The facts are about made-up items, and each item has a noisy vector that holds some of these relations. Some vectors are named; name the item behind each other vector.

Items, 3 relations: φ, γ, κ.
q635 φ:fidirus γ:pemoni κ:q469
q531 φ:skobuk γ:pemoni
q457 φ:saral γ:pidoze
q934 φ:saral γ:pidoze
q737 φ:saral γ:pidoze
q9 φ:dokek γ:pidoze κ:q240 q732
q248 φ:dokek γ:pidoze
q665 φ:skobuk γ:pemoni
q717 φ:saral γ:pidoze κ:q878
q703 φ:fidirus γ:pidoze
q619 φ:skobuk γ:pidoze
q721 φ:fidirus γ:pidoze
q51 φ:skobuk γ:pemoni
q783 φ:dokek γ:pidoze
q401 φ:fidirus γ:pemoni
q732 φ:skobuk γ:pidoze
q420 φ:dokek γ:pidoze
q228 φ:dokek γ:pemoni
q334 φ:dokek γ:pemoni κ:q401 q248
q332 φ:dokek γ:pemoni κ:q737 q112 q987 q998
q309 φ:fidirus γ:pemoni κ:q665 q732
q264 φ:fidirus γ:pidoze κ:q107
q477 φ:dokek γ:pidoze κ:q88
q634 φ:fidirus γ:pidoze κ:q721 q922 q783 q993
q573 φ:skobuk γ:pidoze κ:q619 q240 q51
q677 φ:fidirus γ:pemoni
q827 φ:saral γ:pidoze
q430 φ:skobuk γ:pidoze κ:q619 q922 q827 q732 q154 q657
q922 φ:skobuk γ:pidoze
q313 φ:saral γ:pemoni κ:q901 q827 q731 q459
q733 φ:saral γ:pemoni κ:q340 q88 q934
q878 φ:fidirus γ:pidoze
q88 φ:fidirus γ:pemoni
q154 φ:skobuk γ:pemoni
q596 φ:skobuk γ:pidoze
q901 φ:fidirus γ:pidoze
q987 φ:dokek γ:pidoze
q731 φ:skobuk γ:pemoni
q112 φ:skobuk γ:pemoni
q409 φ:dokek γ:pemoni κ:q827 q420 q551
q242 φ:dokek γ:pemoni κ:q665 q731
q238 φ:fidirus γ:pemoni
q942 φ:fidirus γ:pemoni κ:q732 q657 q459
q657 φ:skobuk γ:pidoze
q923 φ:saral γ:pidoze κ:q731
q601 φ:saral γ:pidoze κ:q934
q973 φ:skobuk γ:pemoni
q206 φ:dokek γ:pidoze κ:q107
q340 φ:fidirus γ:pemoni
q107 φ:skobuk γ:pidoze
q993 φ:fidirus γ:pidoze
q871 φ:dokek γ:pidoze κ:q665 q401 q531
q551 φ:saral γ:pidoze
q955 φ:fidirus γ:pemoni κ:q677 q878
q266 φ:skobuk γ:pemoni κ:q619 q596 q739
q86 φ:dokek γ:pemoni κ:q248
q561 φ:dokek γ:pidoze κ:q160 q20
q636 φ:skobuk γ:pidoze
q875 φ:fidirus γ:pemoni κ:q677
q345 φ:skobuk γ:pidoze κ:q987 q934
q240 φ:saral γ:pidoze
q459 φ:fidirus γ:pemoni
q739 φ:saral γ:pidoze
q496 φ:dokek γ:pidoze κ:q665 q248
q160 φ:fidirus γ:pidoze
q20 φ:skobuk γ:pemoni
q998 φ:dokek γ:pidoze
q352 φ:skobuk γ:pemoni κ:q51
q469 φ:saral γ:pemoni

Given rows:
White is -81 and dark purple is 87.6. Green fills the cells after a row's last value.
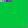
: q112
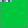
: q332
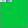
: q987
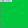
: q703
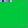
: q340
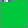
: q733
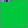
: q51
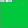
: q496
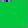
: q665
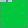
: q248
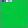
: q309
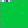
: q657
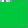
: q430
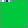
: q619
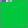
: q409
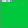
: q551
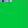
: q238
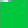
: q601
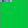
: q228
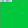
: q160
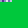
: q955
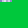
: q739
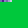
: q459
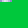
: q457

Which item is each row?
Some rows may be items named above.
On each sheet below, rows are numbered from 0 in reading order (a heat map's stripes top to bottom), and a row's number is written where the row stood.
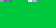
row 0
q973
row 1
q345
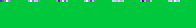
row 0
q313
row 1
q573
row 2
q955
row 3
q596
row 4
q206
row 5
q88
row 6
q871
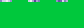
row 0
q923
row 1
q107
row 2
q334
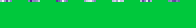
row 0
q596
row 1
q401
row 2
q313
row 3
q717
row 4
q871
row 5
q332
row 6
q531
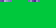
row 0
q469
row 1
q154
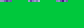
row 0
q20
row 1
q228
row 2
q51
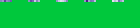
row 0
q352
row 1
q86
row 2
q457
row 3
q677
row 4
q987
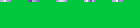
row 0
q737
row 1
q469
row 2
q457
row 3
q596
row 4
q934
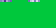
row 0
q266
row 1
q827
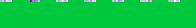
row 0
q9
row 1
q401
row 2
q264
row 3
q901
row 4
q878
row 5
q477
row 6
q634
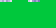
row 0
q160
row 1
q636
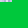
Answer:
q561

